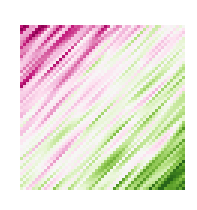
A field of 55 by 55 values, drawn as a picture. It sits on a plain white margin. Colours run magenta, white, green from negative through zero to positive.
The field climbs toward the bottom right. The histogram is bell-shaped. The bottom right is the ninth with the highest average. The top left is the ninth with the lowest average. No row or column stands out. The grain runs diagonally up to the right. Neither half mirrors the other.
